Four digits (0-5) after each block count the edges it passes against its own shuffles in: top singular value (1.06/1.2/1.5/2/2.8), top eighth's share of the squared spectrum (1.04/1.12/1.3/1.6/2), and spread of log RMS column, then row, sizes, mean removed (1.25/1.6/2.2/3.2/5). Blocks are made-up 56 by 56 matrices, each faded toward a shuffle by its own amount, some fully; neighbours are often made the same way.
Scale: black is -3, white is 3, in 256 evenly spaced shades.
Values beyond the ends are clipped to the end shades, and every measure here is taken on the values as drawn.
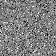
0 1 0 0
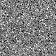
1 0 0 0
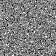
0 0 0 0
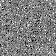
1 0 0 0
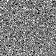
1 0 0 0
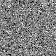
2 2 0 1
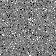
0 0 0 0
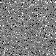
1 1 0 1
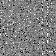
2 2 2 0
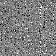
1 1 2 0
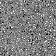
0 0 1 0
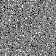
0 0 0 0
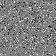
0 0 0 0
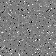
0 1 0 0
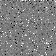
1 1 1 1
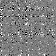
2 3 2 2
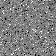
1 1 0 0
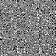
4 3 1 1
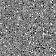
0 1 2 0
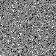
0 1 2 0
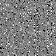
1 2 2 0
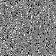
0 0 2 0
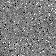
0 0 0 0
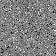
0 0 0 0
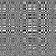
5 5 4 4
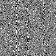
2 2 2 0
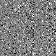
1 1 2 0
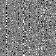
2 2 3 0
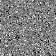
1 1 1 0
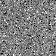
0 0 0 0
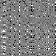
4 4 3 2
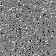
2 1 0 0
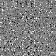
3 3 1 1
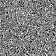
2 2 1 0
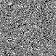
3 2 1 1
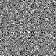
3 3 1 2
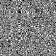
3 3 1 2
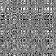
4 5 3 3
